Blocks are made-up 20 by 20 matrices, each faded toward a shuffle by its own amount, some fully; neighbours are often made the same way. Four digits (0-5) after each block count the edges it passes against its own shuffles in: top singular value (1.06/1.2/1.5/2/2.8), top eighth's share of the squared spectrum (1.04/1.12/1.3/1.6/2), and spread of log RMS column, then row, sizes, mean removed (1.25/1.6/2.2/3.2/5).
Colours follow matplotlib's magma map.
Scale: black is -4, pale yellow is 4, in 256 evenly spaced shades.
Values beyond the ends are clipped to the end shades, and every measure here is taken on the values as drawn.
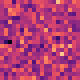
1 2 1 0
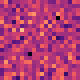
1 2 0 0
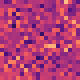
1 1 0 0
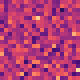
2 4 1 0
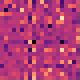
3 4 2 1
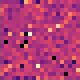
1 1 0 0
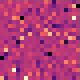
0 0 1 0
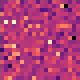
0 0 0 0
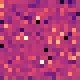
0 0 0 0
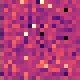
1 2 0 0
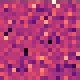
0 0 0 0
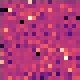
0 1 0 0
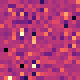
2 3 1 0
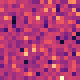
1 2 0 0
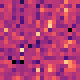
2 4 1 0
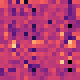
3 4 1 1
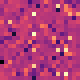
1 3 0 0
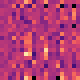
3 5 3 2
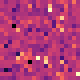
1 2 0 0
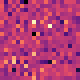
2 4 1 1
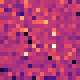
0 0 0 0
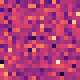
1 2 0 0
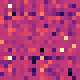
3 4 1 1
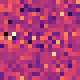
0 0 0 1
